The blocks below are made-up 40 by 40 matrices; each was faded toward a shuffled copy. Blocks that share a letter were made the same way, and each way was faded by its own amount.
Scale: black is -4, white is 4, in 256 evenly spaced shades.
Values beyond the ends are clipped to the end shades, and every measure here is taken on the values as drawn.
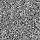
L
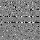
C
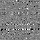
C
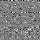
C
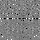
C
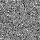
L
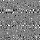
C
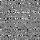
C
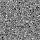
L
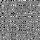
C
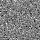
L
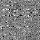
C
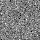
L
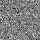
L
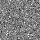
L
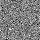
L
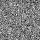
L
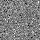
L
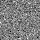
L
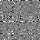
C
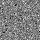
L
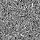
L
